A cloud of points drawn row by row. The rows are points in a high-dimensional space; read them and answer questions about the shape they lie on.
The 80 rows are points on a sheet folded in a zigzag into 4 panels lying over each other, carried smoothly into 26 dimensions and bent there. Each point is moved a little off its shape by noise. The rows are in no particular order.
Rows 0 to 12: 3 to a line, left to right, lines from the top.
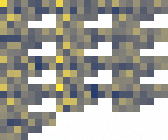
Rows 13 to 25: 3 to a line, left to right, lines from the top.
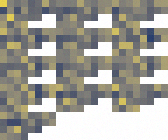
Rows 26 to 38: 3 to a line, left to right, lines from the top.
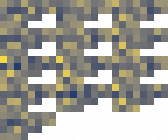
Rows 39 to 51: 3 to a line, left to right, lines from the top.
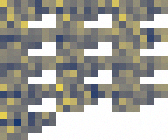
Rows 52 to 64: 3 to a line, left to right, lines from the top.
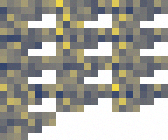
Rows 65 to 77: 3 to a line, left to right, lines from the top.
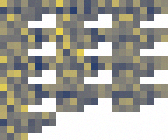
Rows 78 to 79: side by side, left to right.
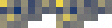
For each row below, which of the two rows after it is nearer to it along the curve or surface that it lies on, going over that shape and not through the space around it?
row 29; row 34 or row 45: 45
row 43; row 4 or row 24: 24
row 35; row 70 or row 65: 70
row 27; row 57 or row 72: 57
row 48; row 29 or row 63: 63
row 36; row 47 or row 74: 47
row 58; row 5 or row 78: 78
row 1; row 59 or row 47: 47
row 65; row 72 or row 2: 2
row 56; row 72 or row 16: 16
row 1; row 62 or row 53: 62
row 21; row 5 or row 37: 5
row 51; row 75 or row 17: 75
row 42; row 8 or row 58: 58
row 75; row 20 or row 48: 48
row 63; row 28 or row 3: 3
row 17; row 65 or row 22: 65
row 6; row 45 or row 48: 45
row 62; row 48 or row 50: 48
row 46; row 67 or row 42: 67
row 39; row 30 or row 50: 30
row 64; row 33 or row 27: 27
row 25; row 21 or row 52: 52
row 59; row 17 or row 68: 17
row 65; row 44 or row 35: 35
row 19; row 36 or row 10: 10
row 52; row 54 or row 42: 54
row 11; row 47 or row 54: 54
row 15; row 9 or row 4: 9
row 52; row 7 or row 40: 40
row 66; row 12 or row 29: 29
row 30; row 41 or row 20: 41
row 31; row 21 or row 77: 77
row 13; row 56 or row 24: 56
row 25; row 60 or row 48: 60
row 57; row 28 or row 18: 28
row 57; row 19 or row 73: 73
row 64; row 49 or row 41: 41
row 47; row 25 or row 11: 25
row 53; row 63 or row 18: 18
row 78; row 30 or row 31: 31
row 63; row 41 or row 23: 23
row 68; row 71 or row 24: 71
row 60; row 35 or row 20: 20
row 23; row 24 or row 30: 24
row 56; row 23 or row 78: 78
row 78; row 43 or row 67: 43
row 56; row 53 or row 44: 53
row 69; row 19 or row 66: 19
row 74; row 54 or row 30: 30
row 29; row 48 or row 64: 64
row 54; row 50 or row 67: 50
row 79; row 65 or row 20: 65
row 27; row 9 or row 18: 9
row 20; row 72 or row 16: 16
